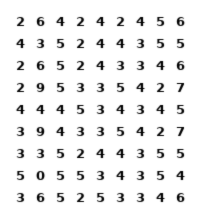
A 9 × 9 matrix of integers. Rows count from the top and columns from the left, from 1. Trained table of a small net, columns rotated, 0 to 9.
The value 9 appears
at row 4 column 2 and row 6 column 2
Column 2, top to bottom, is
6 3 6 9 4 9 3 0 6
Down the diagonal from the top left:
2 3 5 3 3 5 3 5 6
